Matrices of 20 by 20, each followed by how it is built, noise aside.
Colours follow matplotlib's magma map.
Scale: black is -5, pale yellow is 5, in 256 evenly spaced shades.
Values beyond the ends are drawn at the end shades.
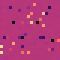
sparse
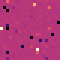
sparse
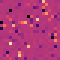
sparse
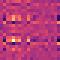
low rank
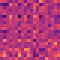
low rank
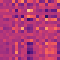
low rank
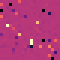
sparse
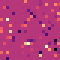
sparse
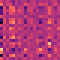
low rank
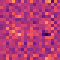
low rank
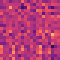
low rank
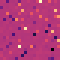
sparse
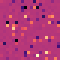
sparse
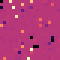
sparse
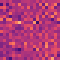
low rank
